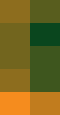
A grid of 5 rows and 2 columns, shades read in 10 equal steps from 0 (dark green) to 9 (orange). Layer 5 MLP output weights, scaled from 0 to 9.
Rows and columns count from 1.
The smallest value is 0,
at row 2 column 2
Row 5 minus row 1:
4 4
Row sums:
8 4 6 7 16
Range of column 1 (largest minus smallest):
5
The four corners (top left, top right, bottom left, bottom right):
5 3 9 7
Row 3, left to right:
4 2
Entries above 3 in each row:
1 1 1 1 2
